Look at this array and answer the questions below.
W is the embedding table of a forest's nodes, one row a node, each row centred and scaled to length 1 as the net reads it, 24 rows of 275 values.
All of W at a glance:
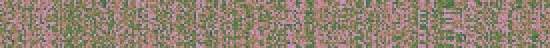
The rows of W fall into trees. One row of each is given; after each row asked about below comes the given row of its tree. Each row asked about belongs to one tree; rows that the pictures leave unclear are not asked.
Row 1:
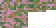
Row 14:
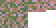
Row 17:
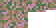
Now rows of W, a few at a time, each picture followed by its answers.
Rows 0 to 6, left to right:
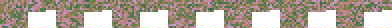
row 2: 1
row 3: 1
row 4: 17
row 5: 14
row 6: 1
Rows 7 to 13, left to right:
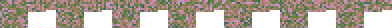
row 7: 14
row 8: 14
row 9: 1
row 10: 14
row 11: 1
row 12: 14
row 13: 14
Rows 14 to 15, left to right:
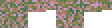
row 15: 1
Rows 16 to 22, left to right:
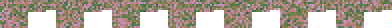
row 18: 1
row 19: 1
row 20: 17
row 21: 14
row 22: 1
